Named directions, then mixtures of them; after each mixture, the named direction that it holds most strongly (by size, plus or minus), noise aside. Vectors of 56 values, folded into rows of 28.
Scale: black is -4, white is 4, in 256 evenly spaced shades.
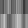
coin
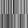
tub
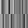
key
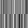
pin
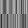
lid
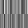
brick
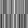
pin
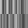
lid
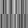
lid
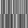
tub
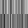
brick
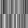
pin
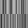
lid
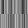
brick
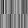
brick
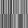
tub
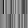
brick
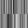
tub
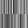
tub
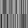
lid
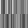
key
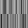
lid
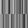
key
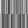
key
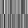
brick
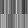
coin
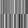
pin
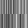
tub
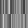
key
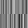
pin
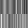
lid
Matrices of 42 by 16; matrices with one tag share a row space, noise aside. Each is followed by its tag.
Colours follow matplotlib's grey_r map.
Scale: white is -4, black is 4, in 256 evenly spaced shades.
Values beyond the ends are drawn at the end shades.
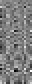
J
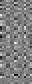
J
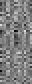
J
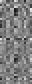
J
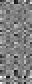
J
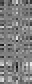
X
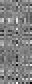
X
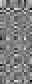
J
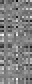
X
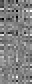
X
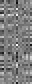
X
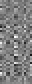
J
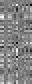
X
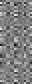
J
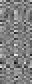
J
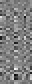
J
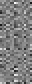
J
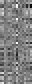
X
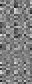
J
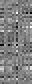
X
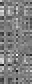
X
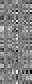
X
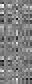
X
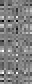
X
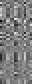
J
